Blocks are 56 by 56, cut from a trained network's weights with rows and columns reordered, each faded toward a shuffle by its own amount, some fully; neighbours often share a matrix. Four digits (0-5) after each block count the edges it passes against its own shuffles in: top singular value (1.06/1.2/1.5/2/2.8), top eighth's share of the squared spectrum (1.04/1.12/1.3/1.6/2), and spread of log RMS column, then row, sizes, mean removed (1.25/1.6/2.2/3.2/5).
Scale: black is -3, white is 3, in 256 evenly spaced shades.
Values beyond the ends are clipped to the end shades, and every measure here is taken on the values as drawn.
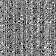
4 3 0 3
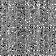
3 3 0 2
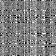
4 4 1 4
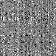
3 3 0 2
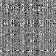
4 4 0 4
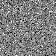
0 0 0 0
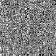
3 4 2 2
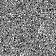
1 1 0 0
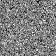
0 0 0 0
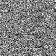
2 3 0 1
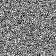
1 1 0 0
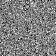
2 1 0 1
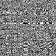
3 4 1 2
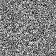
1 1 0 0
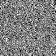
2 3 1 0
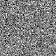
2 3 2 1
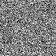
2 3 0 1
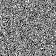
0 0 0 0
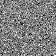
1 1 0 0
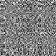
4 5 2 2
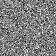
0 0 0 0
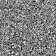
2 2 1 0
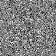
2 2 1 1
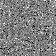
1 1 0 0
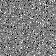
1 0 0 0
